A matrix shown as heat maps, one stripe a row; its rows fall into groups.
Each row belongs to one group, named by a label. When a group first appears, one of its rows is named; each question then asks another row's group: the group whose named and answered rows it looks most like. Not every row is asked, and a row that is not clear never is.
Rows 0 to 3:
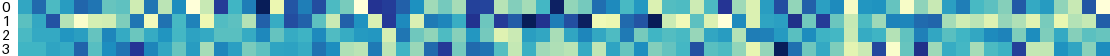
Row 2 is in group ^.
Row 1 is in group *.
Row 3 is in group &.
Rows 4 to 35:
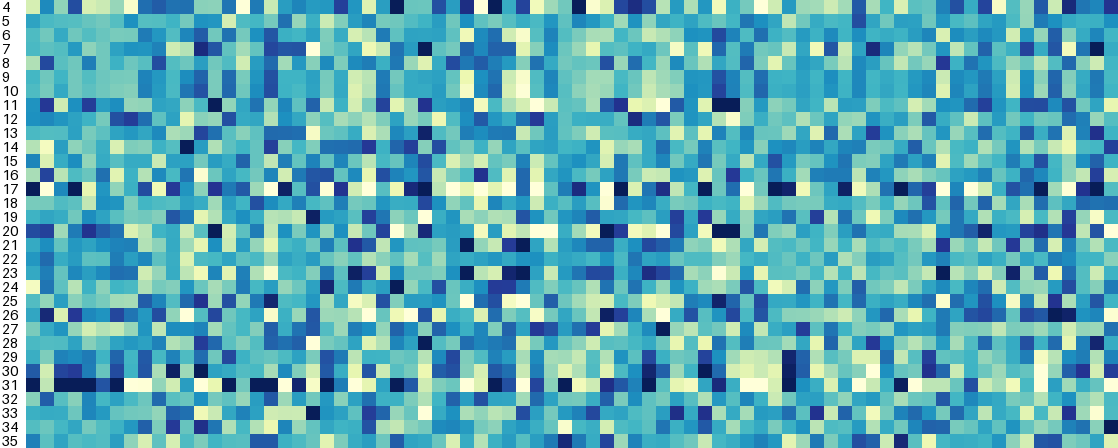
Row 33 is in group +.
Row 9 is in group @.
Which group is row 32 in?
^
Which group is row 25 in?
@
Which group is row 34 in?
&
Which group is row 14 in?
*
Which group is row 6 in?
@
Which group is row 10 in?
@
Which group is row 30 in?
&
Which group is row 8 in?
^
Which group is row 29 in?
&
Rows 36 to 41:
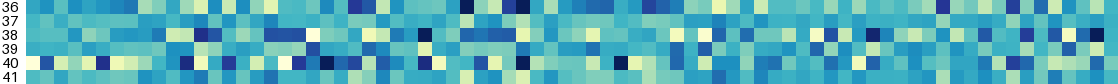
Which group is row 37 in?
@
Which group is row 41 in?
@
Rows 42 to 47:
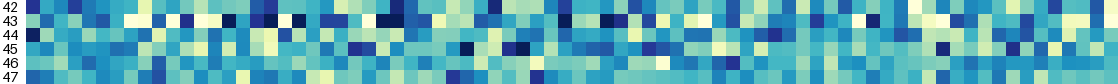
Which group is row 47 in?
^
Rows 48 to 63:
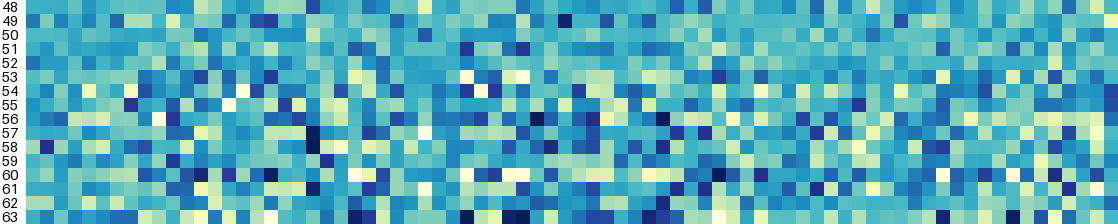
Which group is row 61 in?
+
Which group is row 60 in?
@
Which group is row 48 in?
+
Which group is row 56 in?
*
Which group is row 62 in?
*
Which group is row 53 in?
@
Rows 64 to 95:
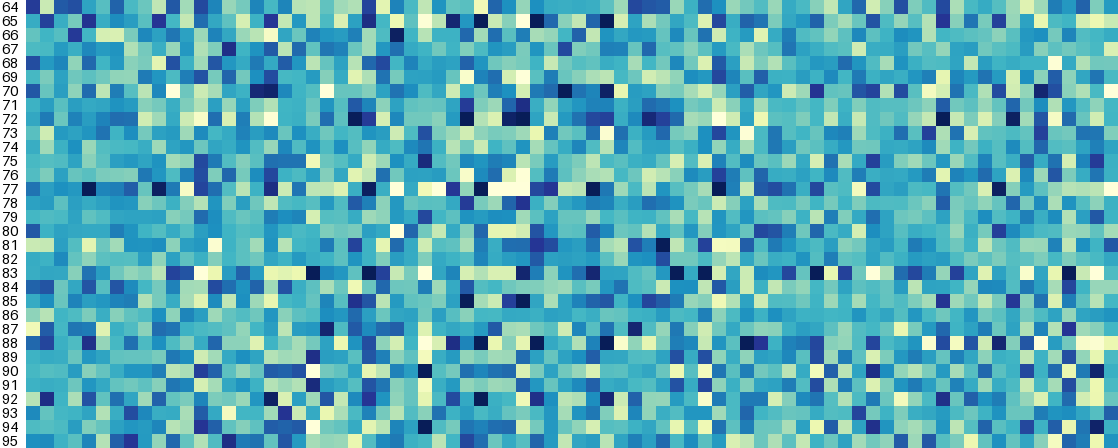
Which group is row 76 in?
@
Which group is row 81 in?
*
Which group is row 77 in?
^
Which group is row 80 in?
^
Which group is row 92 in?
^
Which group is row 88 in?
^
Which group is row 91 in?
+
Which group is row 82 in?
*
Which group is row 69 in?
@
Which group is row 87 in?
^
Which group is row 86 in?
*
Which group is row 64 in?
&
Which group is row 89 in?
+
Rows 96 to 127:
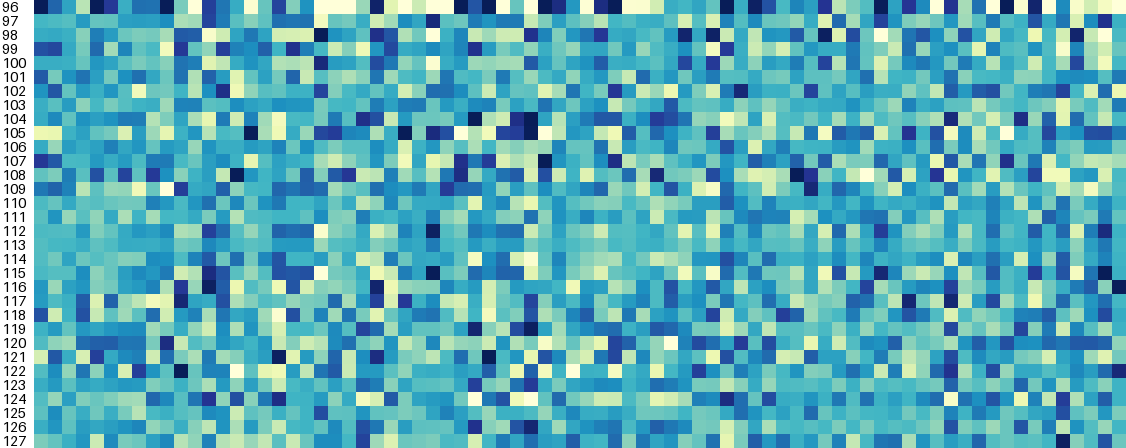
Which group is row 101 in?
&
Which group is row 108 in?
&
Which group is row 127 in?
*
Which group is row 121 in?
^
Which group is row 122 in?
&
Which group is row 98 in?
+
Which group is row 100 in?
+
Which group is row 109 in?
*
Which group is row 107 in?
^
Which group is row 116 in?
&
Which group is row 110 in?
@
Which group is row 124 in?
@
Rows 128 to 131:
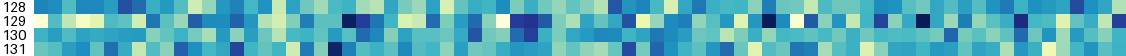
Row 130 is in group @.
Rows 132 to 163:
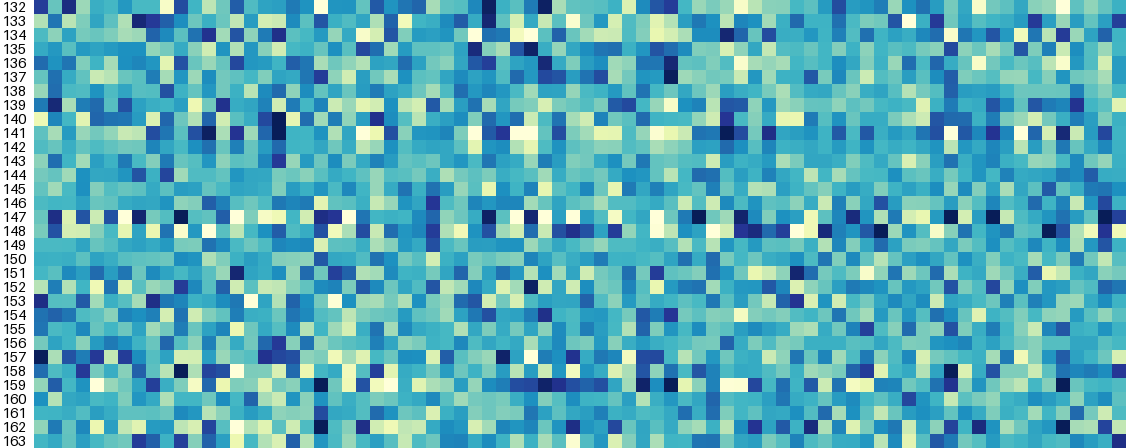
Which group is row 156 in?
^
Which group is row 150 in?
+
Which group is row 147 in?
&
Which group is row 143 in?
^
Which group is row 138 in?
^
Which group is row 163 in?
&
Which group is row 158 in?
&
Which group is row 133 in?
&
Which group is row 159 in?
*
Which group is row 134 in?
@
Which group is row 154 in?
*
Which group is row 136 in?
*
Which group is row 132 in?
*
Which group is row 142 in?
@
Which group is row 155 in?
&
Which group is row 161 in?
+
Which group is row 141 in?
@
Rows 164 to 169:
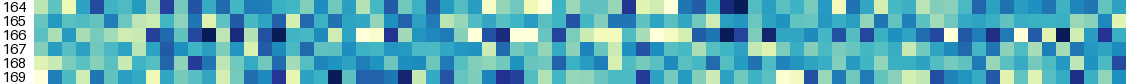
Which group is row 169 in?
^
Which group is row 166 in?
@
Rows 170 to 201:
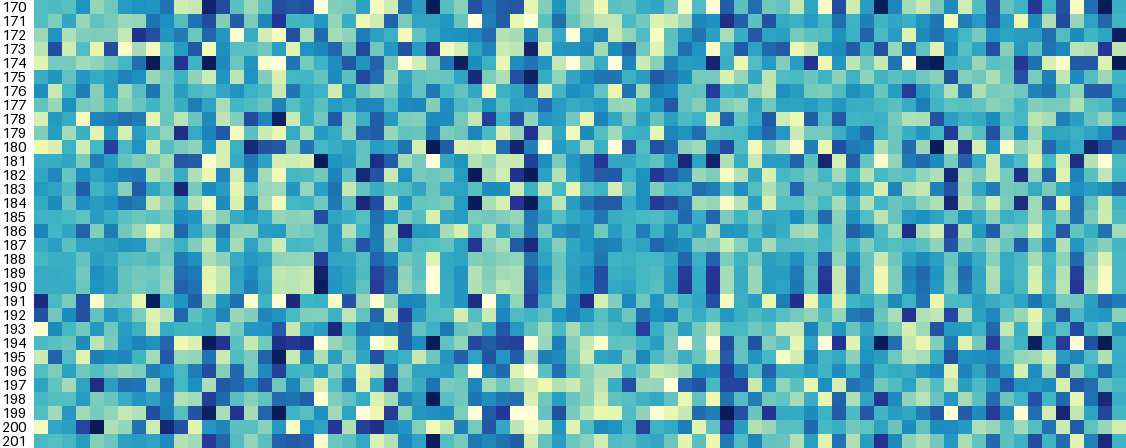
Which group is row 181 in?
+
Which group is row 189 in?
+
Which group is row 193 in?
^
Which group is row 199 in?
@
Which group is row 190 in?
+
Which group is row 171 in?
@
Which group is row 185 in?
+
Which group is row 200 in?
^
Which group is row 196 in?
@
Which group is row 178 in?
^
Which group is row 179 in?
&
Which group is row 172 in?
&
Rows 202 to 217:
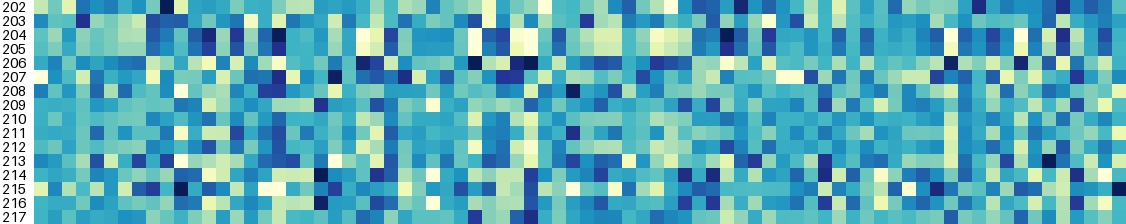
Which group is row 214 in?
+
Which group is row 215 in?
&
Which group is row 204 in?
@
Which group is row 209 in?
+
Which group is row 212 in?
@
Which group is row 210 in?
@
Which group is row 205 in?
@
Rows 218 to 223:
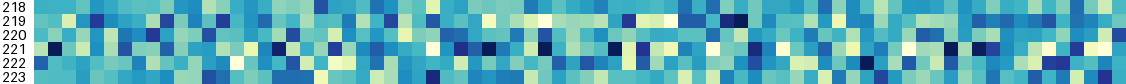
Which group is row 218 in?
+
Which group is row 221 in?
^
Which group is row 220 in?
&
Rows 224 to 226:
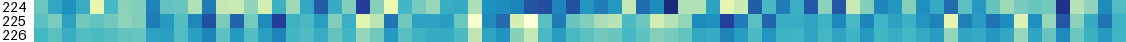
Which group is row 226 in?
@
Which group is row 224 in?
*
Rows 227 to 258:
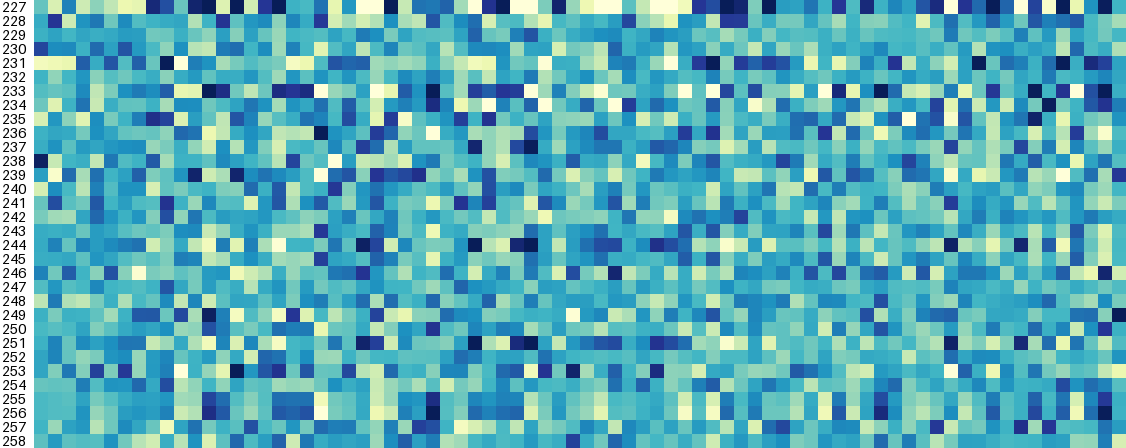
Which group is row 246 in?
*
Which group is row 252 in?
^
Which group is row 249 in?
&
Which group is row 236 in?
+
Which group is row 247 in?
^
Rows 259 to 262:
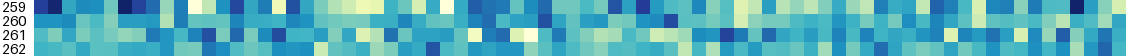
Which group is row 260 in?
*
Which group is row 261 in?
@
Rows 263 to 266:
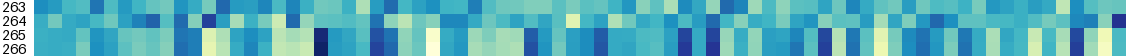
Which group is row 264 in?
&
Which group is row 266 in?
+
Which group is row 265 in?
+
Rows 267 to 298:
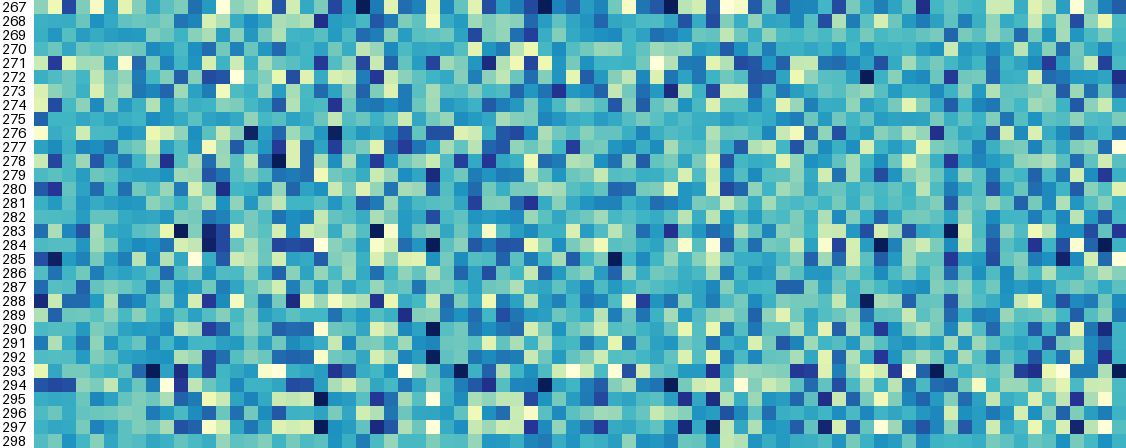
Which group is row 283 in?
&
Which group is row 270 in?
@
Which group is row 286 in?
^
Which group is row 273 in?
*
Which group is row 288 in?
&
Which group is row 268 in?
+
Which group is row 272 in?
&
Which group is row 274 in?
^
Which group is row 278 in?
^
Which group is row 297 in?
+
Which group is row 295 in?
+
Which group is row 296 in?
@
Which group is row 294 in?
*
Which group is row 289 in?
^
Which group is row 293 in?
&
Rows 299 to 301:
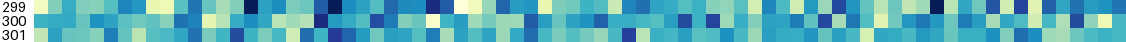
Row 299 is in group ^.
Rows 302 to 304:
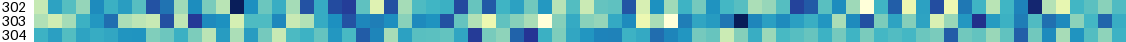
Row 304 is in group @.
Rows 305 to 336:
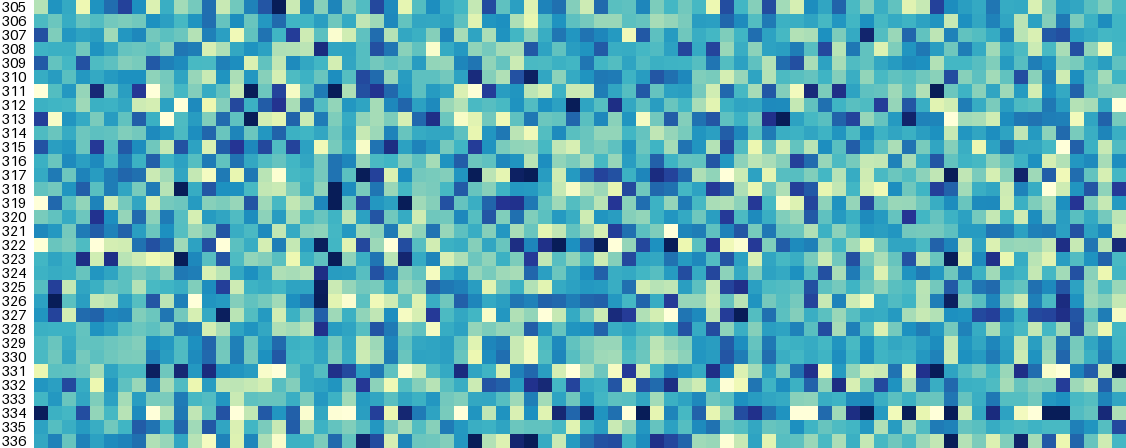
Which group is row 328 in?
+
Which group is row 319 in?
^
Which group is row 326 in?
*
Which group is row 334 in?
&
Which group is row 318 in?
&
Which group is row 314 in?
@
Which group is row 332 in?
*
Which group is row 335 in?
&
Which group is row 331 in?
&
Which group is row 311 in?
^
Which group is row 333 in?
&
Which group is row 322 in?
*
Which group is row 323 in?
&
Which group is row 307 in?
&
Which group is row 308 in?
+
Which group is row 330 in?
@
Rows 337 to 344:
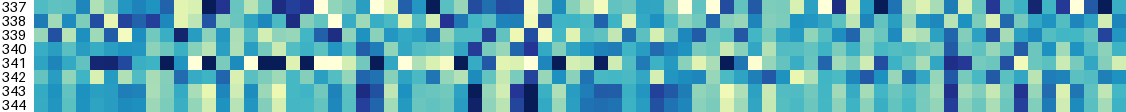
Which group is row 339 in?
&
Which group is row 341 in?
^
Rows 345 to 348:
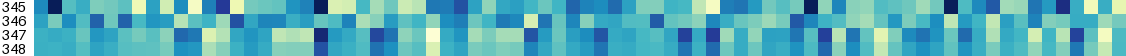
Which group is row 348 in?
+
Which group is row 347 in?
+
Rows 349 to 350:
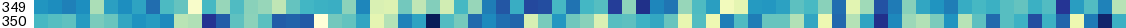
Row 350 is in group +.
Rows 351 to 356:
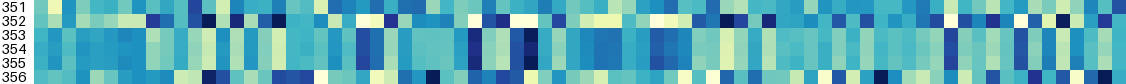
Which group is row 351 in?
*
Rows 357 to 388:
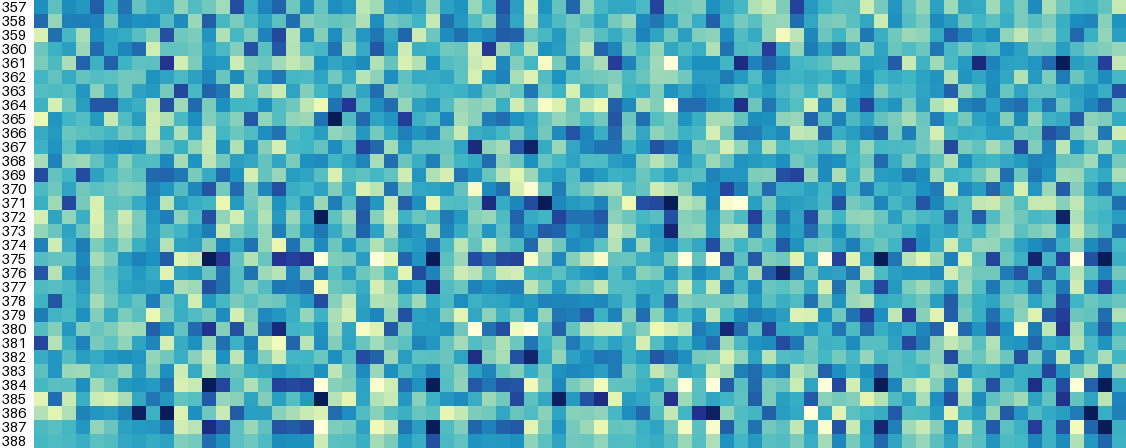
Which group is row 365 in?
^
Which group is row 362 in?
@
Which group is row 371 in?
*
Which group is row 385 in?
*
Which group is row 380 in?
@
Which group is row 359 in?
^
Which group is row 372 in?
*
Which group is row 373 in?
*
